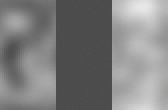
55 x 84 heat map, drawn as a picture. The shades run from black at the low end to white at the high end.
The table splits into one row of 3 panels. Panel 1,1: middling, smooth. Panel 1,2: low, flat. Panel 1,3: high, smooth.
